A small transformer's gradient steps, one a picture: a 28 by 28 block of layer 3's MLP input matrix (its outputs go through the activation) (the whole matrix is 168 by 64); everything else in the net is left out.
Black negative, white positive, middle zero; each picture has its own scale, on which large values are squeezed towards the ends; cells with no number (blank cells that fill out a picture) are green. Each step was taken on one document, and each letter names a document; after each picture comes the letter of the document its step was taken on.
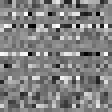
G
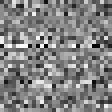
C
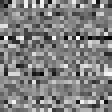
C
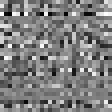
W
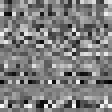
W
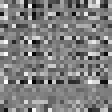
C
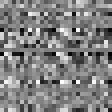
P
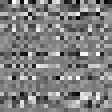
G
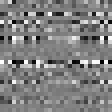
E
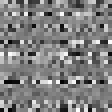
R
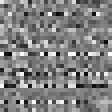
C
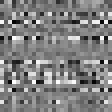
E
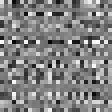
E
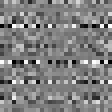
E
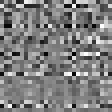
W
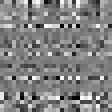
G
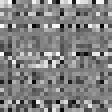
R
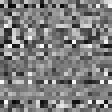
W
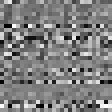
W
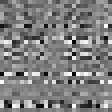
W
